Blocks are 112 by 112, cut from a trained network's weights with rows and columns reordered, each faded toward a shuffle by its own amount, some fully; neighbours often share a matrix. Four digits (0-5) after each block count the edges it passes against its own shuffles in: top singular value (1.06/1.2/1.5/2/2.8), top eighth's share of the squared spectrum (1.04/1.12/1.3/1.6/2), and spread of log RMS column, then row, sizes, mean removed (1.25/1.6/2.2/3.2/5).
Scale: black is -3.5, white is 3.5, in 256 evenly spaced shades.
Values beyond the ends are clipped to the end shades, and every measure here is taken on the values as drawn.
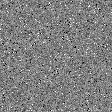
1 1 0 0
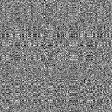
5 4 1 3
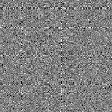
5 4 2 3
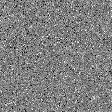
3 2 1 1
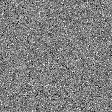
1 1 0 0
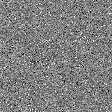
2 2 0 1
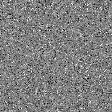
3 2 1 1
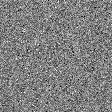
0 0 0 0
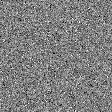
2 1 0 0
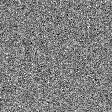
2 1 0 0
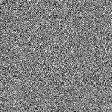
4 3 1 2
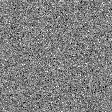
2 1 0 0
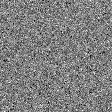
1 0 0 0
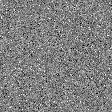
0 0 0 0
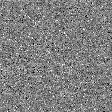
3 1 0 0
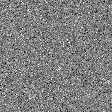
1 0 0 0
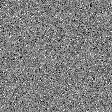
0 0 0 0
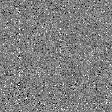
3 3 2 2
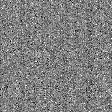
2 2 0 1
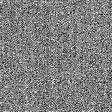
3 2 0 1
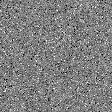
2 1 0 0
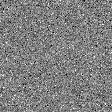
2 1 0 1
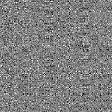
4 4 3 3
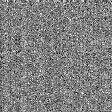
3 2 0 2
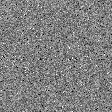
2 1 0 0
